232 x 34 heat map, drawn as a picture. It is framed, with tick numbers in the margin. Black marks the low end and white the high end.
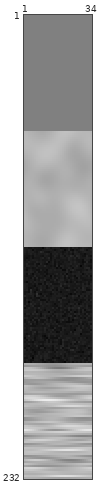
The table splits into 4 rows of 1 panel. Panel 1,1: middling, flat. Panel 2,1: high, smooth, faint in contrast. Panel 3,1: very low, fine-grained, faint in contrast. Panel 4,1: high, streaked across.
